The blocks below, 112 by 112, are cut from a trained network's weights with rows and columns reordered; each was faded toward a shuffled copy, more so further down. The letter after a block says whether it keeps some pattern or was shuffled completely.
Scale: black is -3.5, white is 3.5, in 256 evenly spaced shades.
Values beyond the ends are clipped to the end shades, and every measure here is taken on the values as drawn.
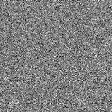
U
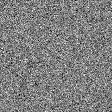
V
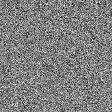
U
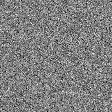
V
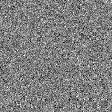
U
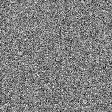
U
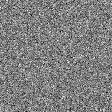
U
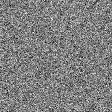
U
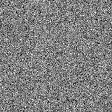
U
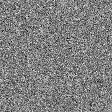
V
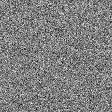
V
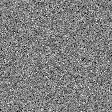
V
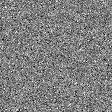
V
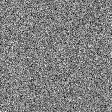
U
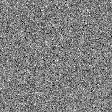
U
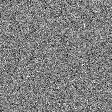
V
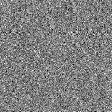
U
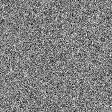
U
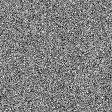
V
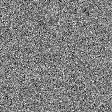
V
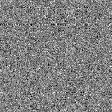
U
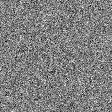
V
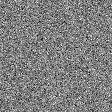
V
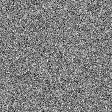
V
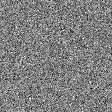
V
